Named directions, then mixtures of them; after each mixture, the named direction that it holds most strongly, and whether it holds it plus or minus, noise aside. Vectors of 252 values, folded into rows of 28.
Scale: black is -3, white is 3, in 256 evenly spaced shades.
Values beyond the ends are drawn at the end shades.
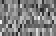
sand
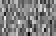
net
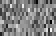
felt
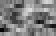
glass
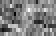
glass, plus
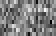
net, plus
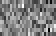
felt, plus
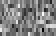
glass, minus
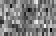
felt, minus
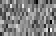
felt, plus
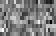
glass, minus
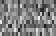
sand, plus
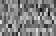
sand, plus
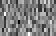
net, minus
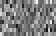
felt, minus
